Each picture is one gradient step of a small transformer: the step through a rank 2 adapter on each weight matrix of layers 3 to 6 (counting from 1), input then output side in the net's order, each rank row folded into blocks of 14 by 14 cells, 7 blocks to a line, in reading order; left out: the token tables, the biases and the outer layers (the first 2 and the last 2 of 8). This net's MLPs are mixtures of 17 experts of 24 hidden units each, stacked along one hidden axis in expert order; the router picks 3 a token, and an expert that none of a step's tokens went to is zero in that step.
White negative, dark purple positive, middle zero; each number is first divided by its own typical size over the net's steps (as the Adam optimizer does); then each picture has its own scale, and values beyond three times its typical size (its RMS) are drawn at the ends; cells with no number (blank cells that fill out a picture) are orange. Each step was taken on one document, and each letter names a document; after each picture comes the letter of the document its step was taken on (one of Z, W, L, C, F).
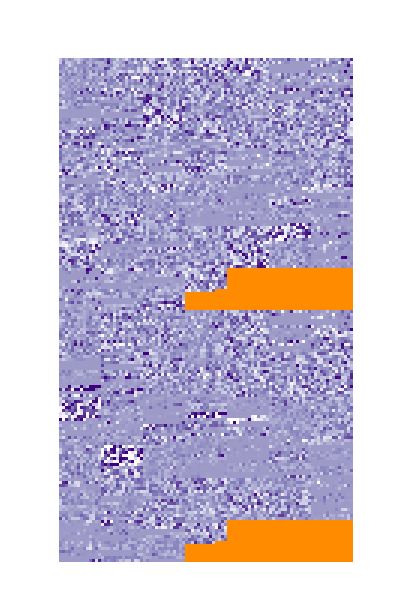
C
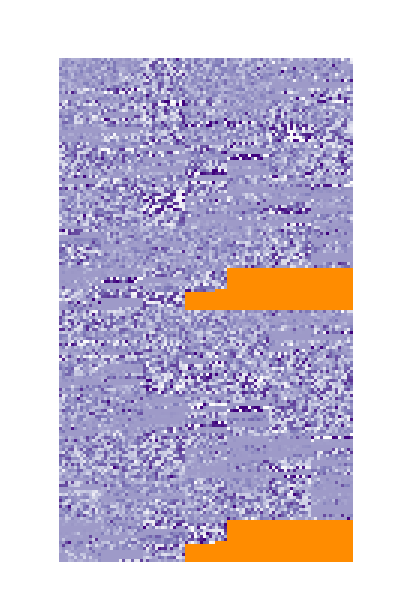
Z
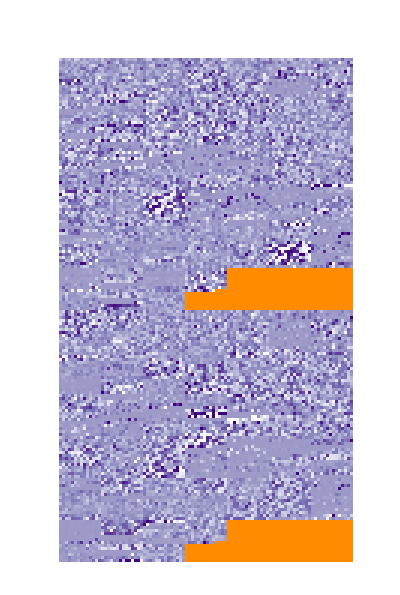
C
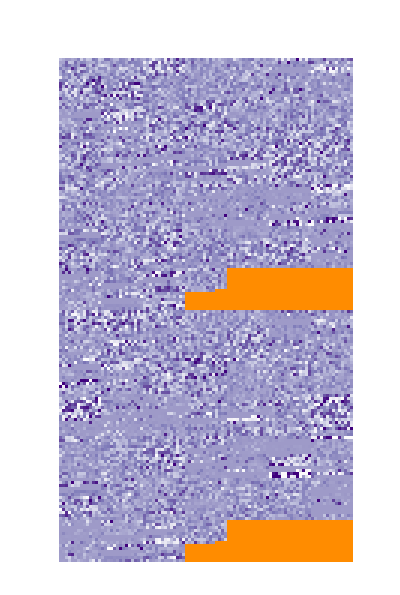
C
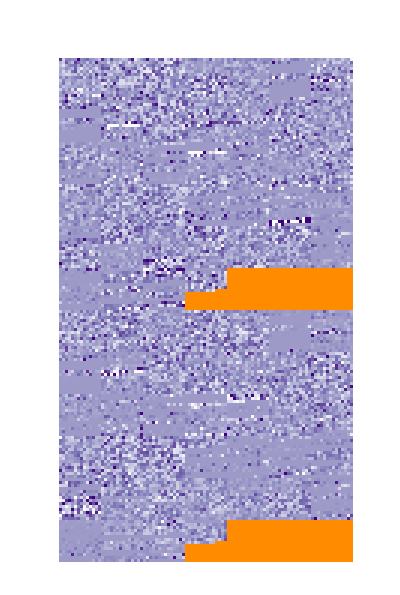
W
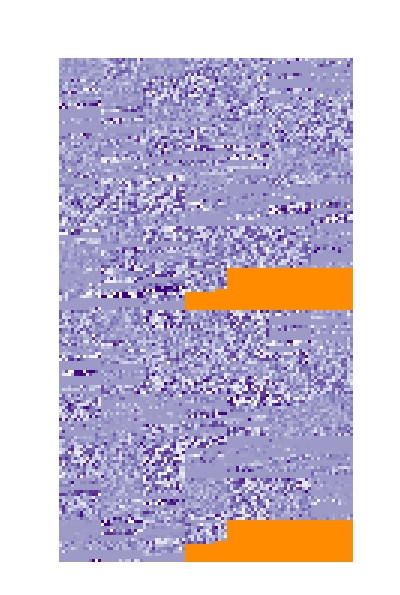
Z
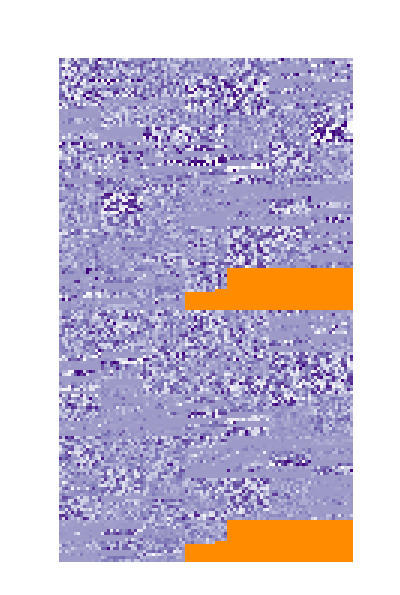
Z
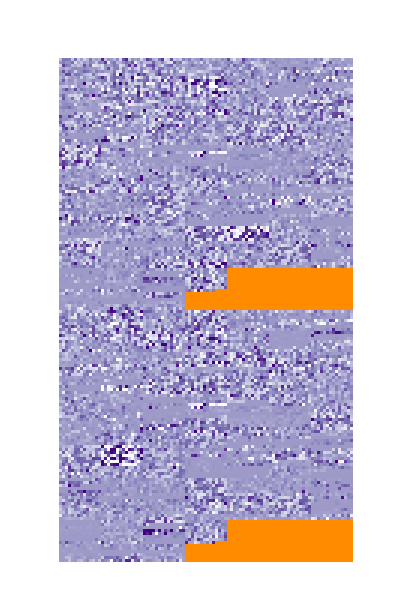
W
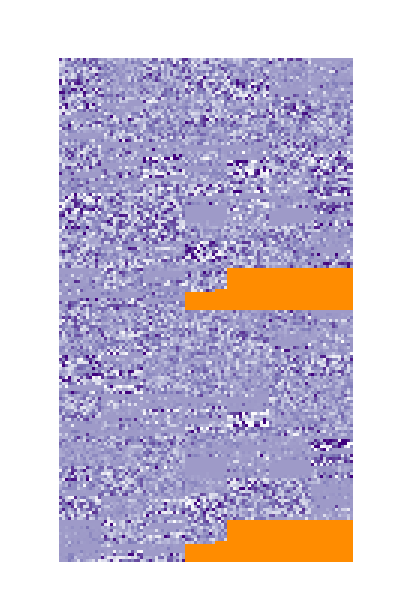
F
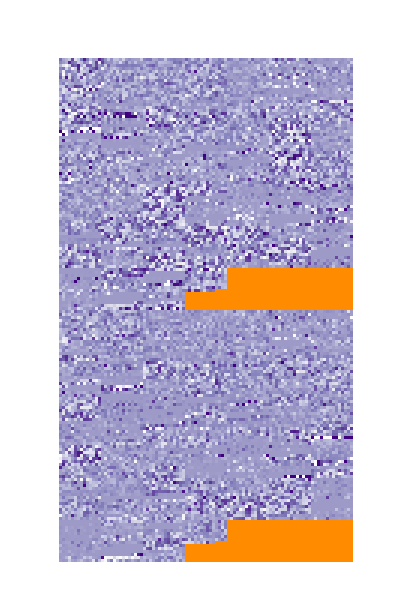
C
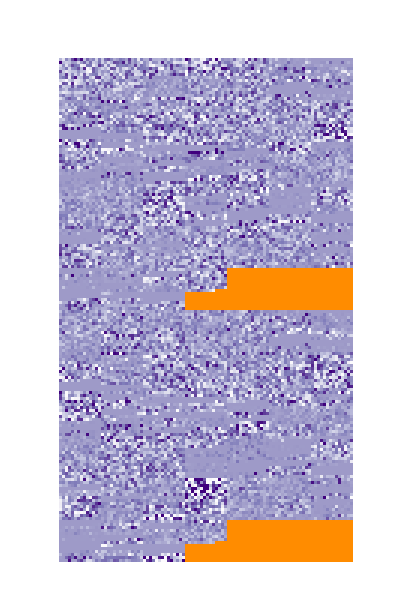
F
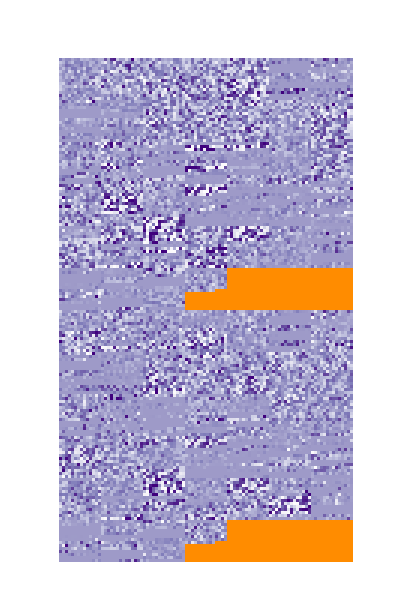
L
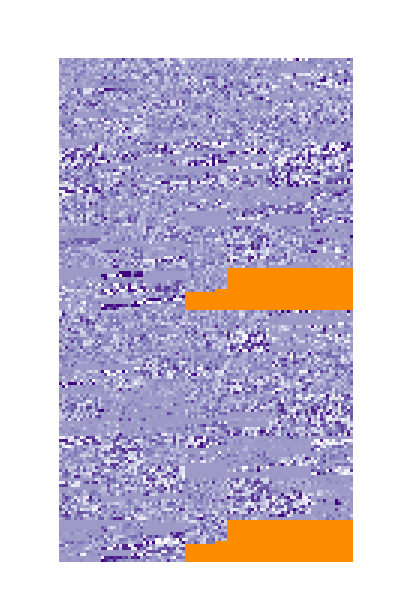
Z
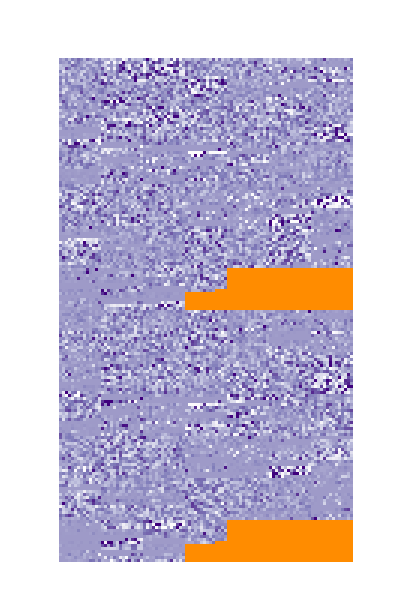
W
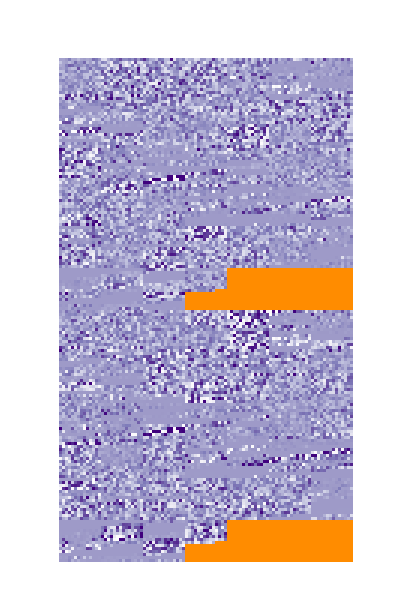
L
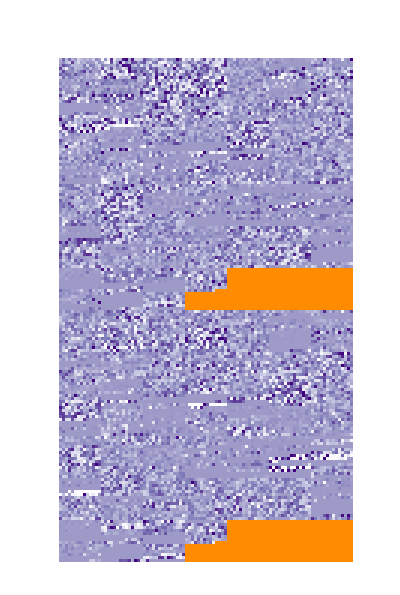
W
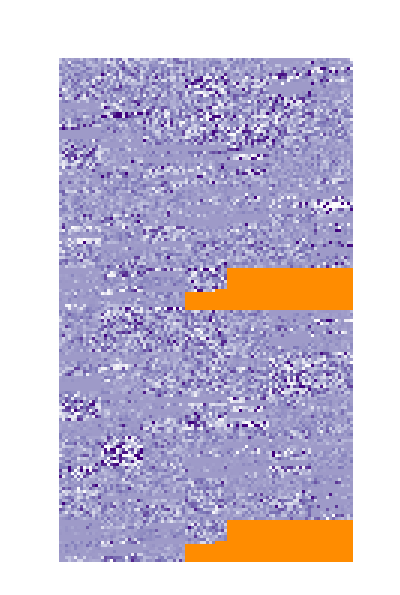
W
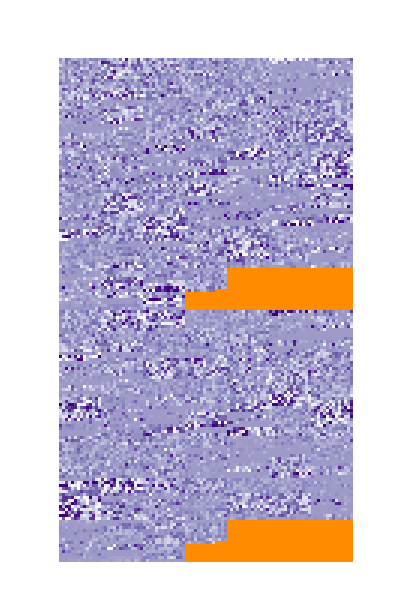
C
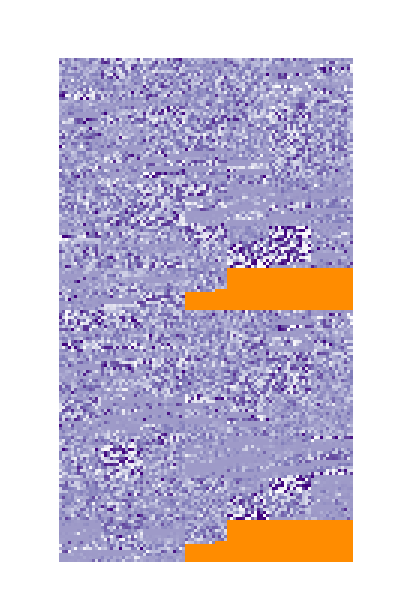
Z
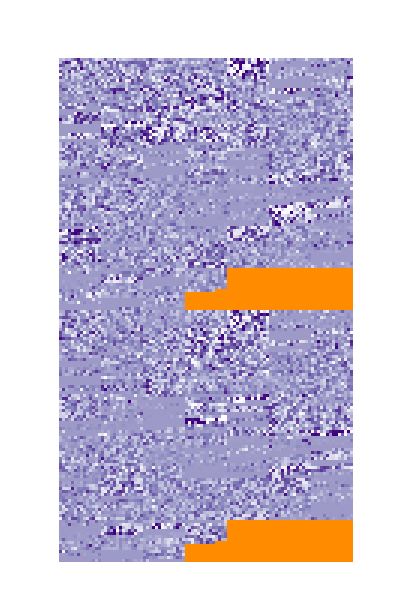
L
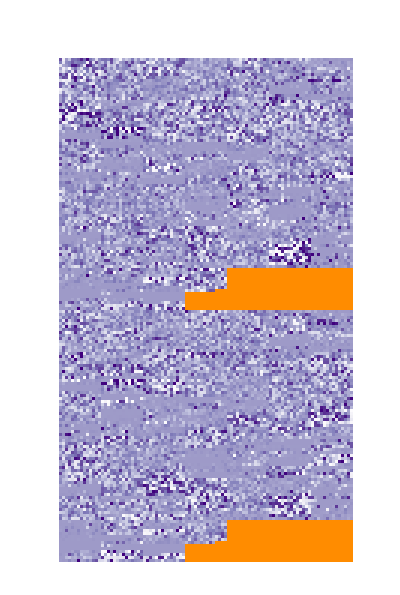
F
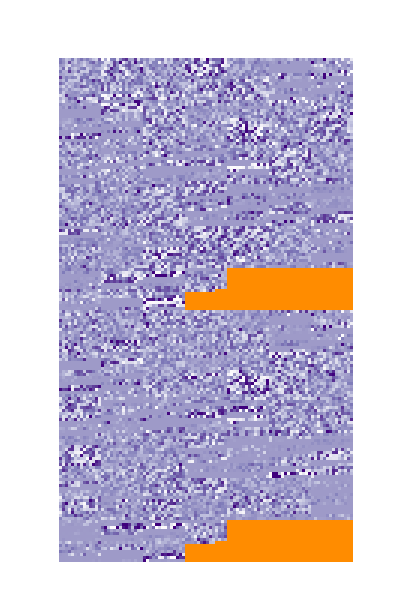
C
